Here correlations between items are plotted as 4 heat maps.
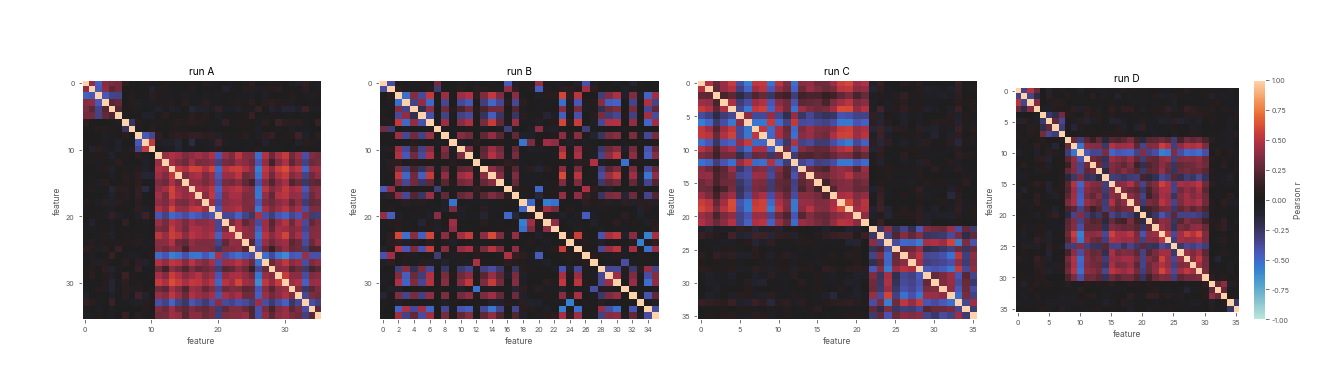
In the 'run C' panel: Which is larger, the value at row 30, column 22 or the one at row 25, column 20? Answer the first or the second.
the first
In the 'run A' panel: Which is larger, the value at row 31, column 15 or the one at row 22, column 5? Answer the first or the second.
the first
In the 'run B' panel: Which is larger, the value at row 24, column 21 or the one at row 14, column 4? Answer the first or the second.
the second
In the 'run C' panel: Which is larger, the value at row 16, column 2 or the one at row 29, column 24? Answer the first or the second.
the second
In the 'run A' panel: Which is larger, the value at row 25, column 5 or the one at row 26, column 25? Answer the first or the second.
the first
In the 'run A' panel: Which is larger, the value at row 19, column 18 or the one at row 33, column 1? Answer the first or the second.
the first
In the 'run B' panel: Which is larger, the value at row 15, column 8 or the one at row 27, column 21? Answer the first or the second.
the first
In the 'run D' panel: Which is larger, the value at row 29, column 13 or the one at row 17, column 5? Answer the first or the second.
the first
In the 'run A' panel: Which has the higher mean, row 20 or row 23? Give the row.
23
